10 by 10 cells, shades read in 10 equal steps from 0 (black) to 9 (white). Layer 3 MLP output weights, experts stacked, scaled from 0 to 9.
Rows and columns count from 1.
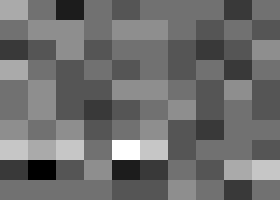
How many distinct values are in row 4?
4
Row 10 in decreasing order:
5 4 4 4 4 4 4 3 3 2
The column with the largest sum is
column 1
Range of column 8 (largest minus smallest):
2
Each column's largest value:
7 6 7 5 9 7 5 4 6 7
